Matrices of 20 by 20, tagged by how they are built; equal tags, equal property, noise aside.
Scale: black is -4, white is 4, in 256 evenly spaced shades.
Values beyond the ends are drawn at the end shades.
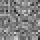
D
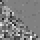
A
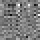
D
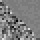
A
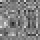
D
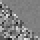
A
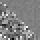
A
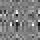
D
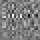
D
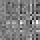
D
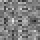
D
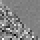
A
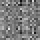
D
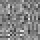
D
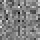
D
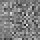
D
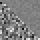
A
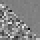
A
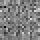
D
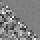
A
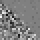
A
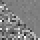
A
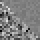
A
